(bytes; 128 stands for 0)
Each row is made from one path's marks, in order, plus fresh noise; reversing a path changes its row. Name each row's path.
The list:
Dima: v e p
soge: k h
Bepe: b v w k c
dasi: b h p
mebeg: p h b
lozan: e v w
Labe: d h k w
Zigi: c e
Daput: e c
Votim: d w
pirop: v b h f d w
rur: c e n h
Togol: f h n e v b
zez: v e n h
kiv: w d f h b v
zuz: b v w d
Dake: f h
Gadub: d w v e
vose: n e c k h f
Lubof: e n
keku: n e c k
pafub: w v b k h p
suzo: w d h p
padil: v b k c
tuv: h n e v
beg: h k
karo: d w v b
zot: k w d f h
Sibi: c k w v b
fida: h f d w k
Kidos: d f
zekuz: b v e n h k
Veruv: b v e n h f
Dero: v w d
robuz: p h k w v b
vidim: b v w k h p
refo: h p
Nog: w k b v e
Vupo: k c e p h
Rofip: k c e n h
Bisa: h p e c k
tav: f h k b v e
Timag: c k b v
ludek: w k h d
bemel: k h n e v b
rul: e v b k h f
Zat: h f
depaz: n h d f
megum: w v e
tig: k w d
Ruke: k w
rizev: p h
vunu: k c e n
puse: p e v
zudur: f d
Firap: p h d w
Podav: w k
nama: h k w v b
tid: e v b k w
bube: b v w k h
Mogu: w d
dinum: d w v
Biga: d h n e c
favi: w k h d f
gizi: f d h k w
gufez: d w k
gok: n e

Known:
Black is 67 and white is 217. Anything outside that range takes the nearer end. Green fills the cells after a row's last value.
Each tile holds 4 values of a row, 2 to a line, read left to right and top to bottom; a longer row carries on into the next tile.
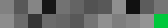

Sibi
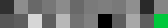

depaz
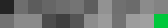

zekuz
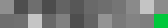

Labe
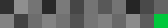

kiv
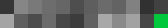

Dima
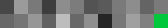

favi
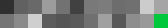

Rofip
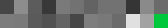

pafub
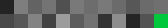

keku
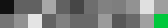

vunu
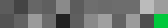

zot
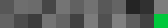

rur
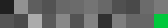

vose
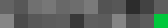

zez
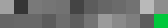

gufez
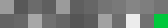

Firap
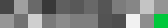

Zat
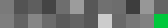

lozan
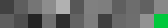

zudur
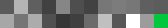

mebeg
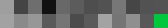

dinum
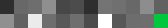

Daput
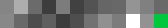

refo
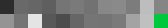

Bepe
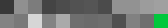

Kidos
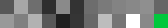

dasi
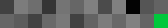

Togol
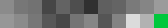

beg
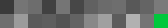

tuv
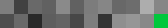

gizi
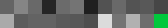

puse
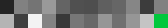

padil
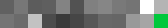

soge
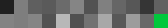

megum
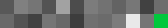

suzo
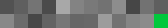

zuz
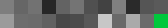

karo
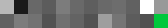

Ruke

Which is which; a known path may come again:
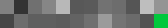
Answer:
tig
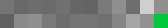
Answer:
fida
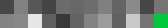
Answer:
Veruv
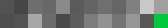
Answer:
zot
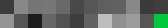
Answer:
Dima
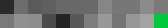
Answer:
zekuz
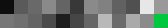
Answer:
Vupo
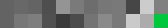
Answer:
bube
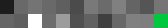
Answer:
Biga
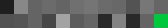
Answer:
keku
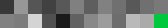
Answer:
rul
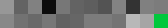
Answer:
nama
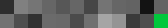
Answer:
Zigi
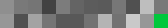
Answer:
robuz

